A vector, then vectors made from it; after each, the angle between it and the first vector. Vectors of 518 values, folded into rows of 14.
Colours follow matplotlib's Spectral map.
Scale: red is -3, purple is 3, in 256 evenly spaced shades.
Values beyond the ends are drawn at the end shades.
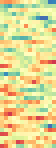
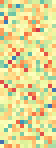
orthogonal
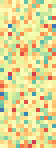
orthogonal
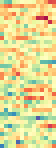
nearly opposite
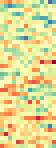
nearly parallel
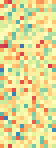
orthogonal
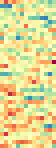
nearly parallel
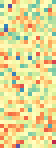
partly aligned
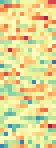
nearly opposite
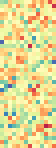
partly opposed
